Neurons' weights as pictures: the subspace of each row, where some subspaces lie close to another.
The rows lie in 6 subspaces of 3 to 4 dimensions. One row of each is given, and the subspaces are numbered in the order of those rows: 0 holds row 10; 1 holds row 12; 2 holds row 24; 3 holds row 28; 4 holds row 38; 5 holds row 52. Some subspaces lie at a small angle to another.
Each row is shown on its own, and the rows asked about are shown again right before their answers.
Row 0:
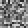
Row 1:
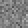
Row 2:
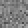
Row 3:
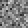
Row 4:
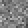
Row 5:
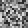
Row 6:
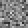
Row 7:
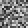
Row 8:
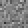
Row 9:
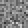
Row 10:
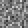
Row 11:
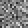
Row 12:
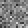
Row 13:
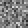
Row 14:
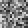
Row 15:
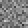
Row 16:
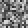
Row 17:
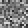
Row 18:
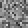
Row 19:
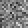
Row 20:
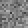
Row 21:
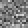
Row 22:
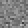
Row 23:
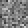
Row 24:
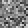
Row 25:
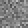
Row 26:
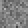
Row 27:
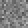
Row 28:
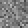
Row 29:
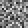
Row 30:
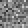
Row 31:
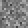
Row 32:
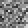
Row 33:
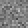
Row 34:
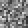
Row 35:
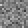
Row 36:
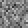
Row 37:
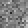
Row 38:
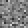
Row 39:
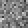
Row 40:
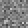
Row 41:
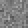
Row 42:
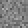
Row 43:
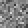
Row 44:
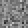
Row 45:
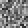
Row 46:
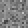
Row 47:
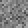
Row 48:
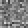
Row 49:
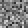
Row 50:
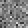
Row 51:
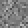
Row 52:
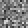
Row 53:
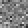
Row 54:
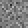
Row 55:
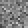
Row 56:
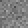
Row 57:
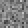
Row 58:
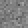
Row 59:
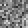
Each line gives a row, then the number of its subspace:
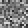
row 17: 2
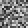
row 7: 5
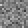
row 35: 4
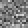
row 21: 5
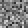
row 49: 0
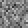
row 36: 1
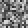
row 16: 5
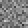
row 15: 5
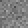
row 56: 3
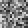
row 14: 3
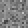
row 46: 5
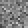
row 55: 0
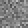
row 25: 3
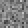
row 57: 5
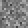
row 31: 1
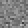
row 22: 2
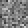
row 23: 4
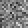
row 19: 3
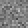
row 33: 5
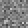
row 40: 5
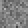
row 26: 1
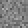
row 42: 4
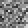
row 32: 1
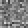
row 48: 4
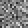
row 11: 3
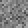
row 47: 2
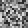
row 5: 1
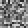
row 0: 4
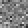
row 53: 1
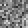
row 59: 3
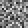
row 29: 0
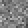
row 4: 2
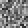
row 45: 4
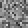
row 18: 1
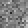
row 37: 2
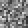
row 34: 0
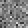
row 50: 1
